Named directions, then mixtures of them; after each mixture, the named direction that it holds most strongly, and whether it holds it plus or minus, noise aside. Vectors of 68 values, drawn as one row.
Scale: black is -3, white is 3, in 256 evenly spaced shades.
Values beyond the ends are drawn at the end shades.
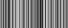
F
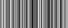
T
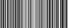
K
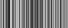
F, plus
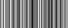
T, plus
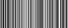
K, plus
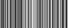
K, plus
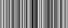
T, plus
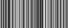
F, plus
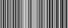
K, plus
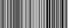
K, plus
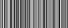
F, minus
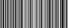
K, plus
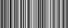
T, minus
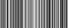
K, plus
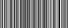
K, minus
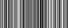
K, minus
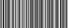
F, plus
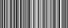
T, minus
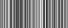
F, minus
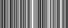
T, minus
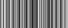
T, plus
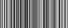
F, minus
